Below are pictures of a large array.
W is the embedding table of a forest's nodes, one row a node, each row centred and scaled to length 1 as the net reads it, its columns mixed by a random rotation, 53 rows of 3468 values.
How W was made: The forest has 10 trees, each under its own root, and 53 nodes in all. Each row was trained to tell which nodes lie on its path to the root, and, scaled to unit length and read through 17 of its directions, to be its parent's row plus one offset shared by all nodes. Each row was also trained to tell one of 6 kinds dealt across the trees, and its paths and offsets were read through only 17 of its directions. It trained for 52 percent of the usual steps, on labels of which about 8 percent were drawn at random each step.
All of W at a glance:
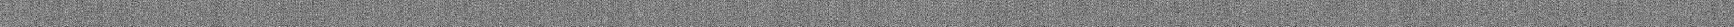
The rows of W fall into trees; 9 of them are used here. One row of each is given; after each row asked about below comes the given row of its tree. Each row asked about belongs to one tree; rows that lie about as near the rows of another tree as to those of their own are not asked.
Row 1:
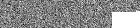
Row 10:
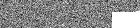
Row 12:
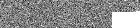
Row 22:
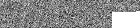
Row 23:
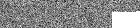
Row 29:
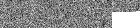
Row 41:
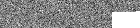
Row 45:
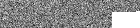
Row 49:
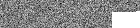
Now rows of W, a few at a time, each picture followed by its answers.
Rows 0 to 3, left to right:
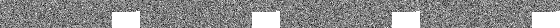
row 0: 45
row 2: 12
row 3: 12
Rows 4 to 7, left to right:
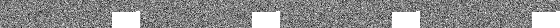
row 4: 29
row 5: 45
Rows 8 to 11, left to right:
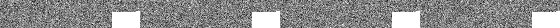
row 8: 23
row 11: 49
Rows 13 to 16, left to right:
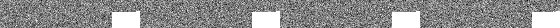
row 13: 45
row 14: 41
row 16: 10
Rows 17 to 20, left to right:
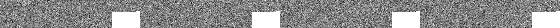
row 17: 23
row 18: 12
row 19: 49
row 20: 22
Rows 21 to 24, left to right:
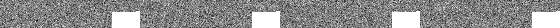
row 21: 10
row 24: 29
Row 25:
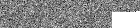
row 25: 49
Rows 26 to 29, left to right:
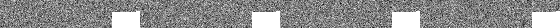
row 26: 45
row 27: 49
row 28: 29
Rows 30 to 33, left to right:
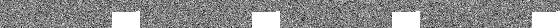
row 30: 29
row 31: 22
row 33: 45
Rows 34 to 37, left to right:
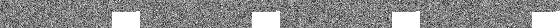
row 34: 23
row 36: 23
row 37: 12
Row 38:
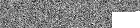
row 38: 23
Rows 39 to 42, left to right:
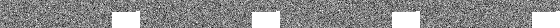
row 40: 45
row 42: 22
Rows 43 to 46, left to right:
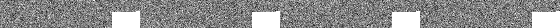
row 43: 29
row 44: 41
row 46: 23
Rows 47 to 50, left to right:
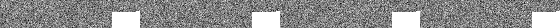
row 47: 41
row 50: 49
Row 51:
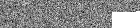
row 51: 23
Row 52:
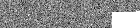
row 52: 45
